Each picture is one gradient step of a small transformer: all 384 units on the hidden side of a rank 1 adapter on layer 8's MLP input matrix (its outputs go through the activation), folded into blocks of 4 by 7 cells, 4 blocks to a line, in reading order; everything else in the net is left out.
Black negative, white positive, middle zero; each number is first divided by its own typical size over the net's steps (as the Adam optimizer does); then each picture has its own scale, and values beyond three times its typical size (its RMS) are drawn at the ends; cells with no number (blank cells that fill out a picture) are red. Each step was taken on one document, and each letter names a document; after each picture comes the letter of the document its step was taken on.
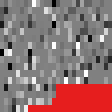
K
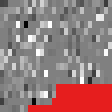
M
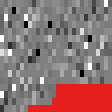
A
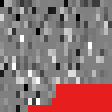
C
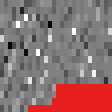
A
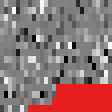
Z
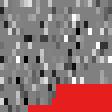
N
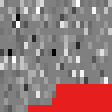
M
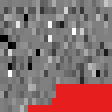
A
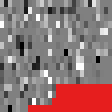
C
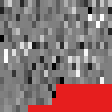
N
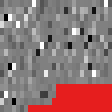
A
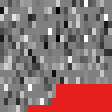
K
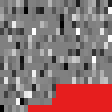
Z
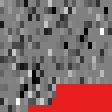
C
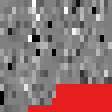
M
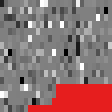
M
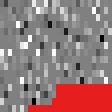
M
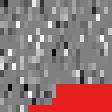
M
